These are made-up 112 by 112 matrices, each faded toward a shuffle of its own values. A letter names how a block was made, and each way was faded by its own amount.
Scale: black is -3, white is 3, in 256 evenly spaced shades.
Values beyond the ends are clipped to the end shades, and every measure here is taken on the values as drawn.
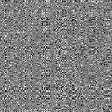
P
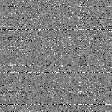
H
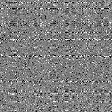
H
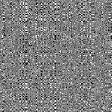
P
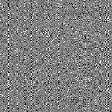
P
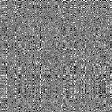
P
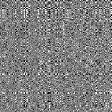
P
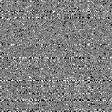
H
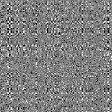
P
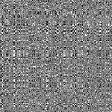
P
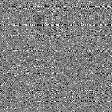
H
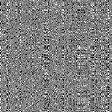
P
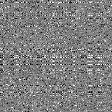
H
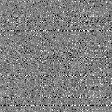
H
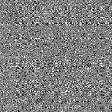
H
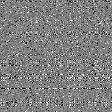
H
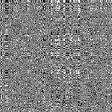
P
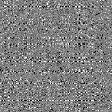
H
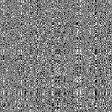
P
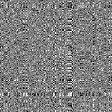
P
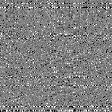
H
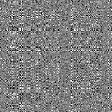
P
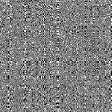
P
